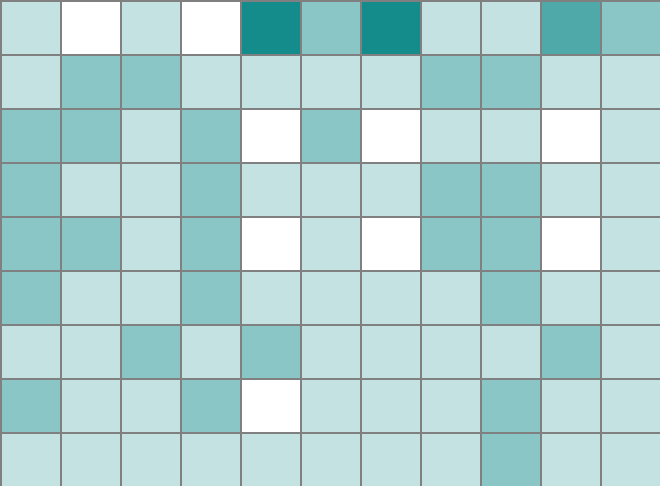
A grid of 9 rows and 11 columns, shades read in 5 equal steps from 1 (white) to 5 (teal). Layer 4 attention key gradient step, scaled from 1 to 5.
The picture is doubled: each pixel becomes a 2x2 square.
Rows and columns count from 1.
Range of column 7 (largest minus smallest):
4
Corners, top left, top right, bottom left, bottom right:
2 3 2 2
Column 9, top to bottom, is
2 3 2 3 3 3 2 3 3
